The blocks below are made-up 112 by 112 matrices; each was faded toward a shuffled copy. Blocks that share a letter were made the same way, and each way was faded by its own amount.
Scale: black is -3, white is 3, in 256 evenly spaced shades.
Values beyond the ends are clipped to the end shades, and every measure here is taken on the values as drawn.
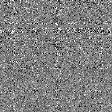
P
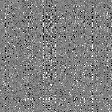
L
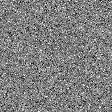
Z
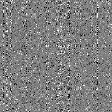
L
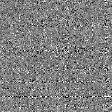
P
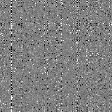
L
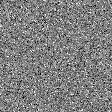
Z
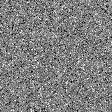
Z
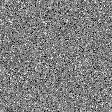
Z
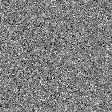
Z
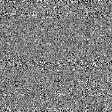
P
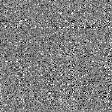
P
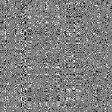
L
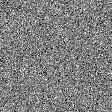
Z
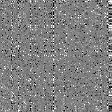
L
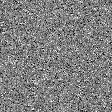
Z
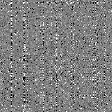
L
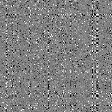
L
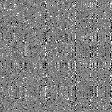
L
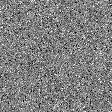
Z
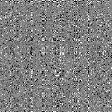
L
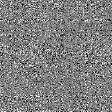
P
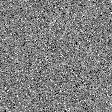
Z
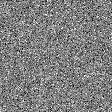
Z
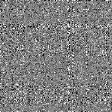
P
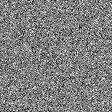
Z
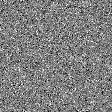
Z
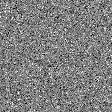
Z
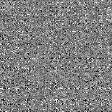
P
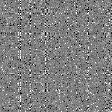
L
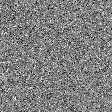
Z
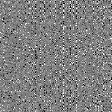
L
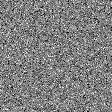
Z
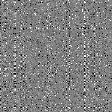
L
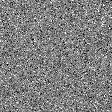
Z
